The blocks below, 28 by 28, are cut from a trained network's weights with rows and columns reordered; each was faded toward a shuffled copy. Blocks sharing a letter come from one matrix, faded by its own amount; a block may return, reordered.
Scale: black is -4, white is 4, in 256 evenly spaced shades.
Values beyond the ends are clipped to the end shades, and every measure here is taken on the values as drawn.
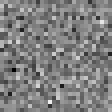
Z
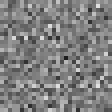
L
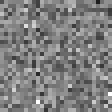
Z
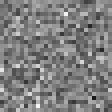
Z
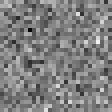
L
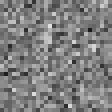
L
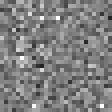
Z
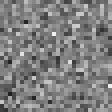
L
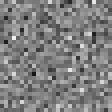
Z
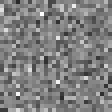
Z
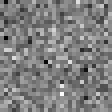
Z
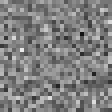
L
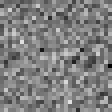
Z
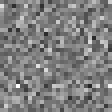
L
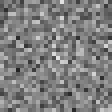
L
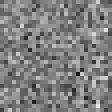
Z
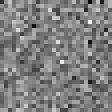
Z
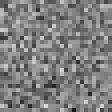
L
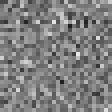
L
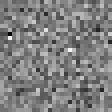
L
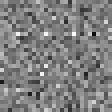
Z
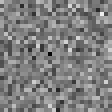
L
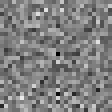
Z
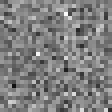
Z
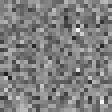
L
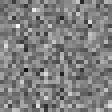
Z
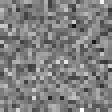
Z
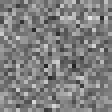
L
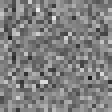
Z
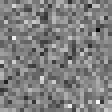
L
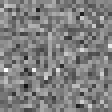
Z
